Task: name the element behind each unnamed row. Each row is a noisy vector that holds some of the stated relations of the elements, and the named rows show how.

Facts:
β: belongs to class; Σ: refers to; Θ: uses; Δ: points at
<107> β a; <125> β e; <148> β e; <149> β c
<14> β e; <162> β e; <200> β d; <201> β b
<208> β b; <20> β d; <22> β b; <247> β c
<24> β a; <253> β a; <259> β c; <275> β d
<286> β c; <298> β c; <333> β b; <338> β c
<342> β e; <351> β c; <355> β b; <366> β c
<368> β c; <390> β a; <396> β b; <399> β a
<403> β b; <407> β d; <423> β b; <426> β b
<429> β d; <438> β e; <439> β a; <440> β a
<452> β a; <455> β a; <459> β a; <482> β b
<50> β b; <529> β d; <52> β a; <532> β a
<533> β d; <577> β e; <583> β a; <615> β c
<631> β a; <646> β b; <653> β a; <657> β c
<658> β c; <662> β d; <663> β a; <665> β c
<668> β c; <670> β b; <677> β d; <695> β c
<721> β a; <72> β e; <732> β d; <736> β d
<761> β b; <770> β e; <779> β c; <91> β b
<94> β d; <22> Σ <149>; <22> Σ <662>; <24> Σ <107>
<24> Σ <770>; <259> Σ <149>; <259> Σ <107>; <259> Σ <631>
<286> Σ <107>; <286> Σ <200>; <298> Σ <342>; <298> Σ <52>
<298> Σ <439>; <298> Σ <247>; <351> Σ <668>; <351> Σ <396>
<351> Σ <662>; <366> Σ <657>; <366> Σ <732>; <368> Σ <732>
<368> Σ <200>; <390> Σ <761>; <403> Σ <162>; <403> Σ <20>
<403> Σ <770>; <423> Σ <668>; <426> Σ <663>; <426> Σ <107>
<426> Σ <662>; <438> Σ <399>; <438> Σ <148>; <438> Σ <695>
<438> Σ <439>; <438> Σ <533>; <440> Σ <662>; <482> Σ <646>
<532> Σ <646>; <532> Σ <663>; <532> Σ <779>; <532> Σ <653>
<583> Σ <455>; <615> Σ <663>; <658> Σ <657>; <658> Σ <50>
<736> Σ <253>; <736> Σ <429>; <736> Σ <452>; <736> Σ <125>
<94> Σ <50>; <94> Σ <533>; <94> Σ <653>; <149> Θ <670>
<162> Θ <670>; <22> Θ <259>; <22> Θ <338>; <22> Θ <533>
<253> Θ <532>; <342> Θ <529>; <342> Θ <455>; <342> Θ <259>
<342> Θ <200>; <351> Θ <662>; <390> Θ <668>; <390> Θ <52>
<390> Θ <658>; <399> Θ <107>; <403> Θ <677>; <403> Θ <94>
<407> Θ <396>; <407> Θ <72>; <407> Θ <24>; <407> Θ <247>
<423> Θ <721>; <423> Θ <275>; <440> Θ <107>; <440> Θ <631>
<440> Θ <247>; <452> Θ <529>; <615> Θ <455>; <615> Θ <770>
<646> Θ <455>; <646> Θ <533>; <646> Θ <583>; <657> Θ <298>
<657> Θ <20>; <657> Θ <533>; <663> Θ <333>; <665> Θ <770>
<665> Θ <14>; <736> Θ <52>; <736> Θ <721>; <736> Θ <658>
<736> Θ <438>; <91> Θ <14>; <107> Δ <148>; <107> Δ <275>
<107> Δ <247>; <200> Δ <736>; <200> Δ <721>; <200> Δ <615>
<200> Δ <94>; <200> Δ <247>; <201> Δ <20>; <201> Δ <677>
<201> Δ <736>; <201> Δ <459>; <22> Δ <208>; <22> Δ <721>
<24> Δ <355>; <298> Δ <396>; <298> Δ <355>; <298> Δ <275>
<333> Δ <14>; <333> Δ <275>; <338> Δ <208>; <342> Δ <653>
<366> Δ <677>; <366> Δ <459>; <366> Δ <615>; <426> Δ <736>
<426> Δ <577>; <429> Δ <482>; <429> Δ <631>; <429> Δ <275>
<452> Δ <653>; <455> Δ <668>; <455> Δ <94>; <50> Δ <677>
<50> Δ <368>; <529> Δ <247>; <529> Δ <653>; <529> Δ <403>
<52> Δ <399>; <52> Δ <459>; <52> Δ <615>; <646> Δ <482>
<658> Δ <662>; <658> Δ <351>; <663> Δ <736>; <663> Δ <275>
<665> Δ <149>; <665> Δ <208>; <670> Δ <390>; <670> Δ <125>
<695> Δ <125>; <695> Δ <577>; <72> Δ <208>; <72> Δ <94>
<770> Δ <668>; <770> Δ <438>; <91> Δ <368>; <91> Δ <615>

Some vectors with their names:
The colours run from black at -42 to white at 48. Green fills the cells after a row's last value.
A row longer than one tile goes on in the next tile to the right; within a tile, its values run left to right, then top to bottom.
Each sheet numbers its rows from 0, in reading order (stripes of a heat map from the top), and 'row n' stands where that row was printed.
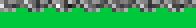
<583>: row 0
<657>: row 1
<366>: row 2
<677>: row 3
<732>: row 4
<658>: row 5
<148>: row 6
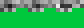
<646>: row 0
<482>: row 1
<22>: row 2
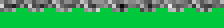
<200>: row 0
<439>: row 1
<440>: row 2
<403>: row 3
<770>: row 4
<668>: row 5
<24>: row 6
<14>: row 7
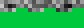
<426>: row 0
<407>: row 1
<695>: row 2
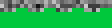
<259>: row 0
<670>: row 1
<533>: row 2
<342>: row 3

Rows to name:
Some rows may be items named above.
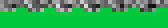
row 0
<390>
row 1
<247>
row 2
<201>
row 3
<438>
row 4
<668>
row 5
<695>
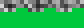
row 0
<50>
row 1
<658>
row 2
<333>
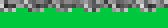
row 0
<208>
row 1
<732>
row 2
<529>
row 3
<298>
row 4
<653>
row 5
<91>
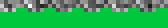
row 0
<355>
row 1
<366>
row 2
<662>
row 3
<247>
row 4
<532>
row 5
<668>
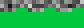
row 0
<668>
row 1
<94>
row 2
<736>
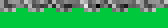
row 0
<761>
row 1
<663>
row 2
<125>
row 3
<52>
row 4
<577>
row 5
<761>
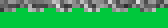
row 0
<429>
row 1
<452>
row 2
<91>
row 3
<355>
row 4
<253>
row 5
<275>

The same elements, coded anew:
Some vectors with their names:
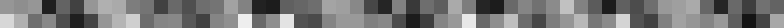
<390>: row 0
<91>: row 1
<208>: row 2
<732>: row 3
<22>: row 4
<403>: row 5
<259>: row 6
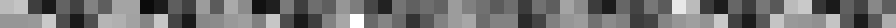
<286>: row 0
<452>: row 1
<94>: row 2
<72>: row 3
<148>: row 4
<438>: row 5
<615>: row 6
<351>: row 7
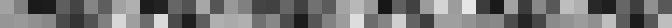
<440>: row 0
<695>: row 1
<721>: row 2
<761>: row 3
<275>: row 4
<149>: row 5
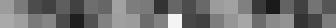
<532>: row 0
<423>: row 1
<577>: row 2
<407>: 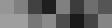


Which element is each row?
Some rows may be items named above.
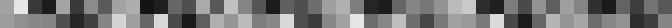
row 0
<275>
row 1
<695>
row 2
<403>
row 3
<22>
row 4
<658>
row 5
<577>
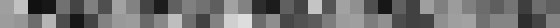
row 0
<736>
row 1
<426>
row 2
<455>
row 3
<583>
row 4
<148>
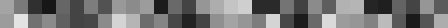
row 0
<770>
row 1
<390>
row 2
<247>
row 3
<668>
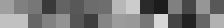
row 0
<201>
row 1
<658>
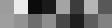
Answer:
<429>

